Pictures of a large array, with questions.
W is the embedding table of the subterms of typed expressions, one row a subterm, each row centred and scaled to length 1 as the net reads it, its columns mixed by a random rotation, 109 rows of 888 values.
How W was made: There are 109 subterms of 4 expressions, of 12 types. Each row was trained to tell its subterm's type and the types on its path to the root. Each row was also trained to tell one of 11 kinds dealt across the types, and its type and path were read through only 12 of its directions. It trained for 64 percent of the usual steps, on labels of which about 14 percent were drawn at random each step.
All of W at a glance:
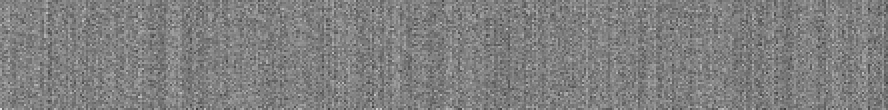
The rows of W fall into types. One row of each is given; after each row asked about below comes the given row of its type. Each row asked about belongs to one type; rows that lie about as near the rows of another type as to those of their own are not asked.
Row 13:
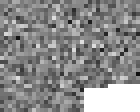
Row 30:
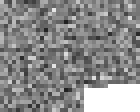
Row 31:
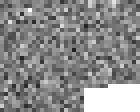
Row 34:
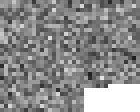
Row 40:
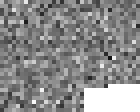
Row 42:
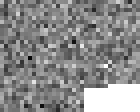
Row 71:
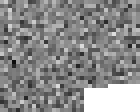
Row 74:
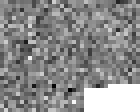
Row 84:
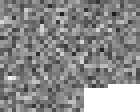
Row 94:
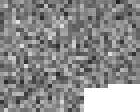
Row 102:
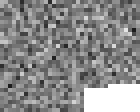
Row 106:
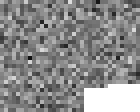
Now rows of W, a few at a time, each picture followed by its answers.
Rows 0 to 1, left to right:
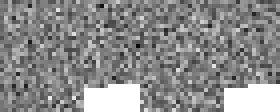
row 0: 31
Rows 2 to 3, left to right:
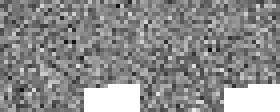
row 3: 40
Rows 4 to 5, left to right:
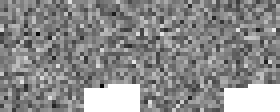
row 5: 94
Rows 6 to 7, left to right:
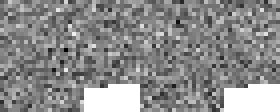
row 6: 13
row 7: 74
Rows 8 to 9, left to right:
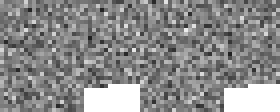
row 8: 102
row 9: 102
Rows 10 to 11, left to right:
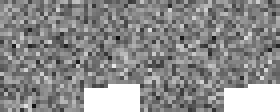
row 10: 84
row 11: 31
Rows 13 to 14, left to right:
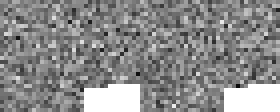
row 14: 71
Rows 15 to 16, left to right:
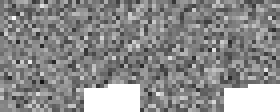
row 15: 94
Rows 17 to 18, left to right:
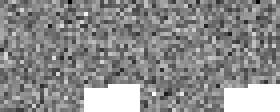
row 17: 13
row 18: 94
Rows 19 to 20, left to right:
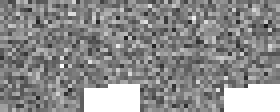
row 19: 74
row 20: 84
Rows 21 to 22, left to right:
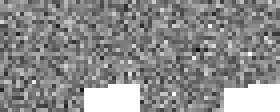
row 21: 42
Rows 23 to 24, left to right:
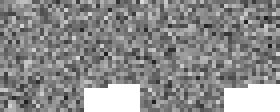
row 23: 94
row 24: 102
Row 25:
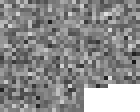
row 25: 74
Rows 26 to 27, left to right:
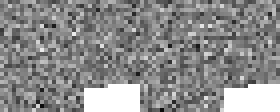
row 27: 30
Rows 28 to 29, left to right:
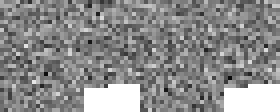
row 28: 34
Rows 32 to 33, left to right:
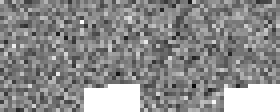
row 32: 30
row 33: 74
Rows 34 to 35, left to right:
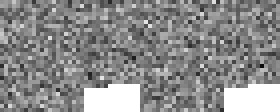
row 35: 94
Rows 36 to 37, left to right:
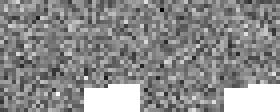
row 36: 13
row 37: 102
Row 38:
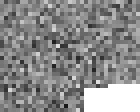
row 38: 42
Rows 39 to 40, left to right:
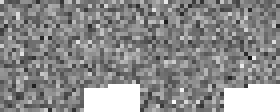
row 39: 31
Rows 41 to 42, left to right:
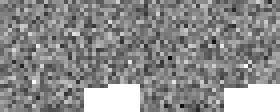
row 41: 102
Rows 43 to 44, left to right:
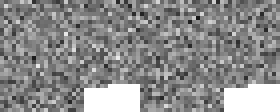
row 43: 94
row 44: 94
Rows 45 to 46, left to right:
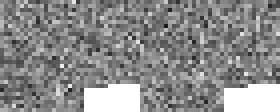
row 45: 74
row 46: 106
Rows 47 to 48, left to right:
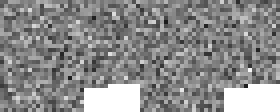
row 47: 13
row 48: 102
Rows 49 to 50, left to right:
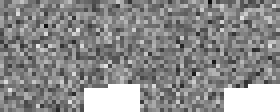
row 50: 34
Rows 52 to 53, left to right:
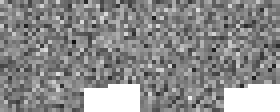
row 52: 102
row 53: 31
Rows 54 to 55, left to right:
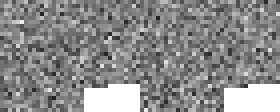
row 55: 74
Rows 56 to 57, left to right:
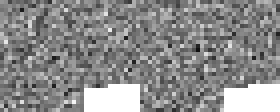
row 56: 74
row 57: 30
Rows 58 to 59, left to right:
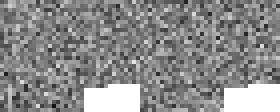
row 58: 42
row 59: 84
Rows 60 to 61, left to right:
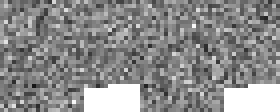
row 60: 74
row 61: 102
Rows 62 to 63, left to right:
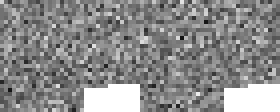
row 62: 40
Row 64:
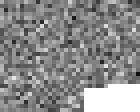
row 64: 106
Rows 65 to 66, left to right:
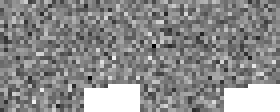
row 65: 40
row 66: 84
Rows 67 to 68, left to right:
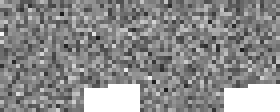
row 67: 40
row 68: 40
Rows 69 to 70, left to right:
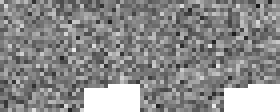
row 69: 40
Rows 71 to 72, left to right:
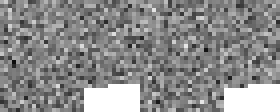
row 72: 40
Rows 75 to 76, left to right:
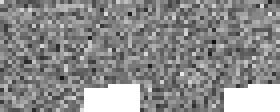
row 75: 30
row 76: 42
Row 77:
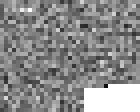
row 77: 13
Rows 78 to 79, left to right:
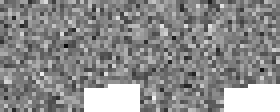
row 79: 13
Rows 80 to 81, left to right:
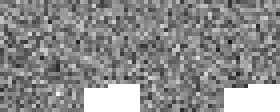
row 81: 34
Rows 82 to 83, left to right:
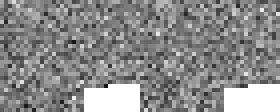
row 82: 42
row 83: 74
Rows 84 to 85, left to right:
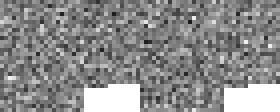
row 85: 40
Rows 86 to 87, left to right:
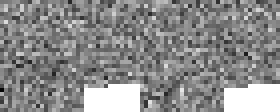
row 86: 13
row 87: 94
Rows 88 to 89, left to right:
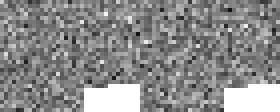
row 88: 30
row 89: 102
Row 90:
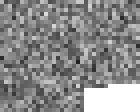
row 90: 31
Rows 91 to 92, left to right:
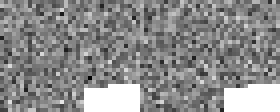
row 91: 40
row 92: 42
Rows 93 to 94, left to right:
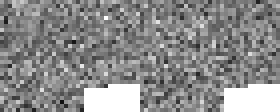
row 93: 42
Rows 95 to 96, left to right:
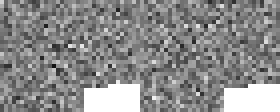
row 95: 42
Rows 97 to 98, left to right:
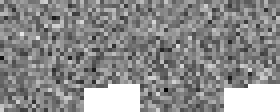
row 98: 34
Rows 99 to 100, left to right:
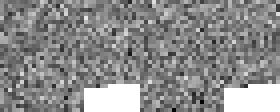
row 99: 42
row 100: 30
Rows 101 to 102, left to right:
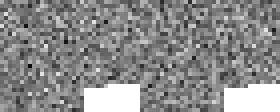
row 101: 71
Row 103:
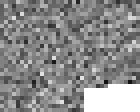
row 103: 94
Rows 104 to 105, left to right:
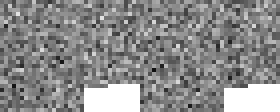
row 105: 34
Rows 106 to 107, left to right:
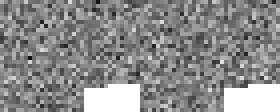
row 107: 84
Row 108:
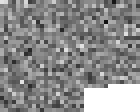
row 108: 71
